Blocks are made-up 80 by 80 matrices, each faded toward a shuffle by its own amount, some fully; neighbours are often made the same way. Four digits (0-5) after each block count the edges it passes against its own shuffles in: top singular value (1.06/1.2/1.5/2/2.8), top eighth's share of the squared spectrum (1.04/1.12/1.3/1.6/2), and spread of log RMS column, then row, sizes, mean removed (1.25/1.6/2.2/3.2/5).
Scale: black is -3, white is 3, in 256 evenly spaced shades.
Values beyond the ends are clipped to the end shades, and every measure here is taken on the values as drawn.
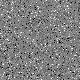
1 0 0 0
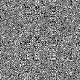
4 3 2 1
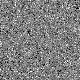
2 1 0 0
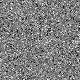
2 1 0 0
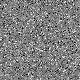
0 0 0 0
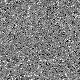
0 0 0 0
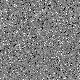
0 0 0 0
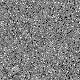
0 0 0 0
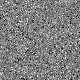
0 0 0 0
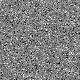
0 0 0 0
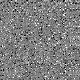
3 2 1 0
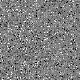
3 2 1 1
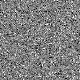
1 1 0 1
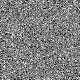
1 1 0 2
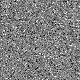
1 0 0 0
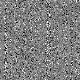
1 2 3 0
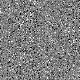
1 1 2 0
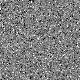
0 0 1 0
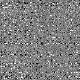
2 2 2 3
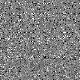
1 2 2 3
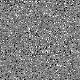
1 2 2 2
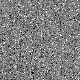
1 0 1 0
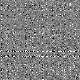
2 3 3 3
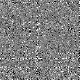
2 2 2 3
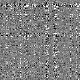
2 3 3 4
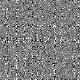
2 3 3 3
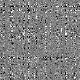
2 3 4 3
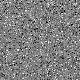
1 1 1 1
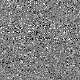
1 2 2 2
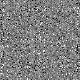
1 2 2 2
